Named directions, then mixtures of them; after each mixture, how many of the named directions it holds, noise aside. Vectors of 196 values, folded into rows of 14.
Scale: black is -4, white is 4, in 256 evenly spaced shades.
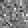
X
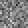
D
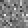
one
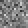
two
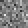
one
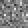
one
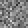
one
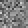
two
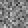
one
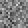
one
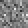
one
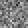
one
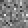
one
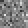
one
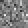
one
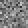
two
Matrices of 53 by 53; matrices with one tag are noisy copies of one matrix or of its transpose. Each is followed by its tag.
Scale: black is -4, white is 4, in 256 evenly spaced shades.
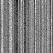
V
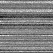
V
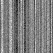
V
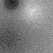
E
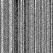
V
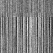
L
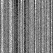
V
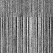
L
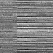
L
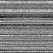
V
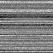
V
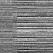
L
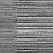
L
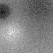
E
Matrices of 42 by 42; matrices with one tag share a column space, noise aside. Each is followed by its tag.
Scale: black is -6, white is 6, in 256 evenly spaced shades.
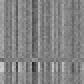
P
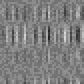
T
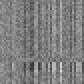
P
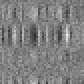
T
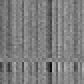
P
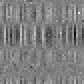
T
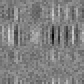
T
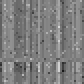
P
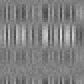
T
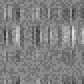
T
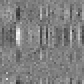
T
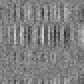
T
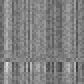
P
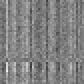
P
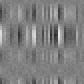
T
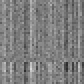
P
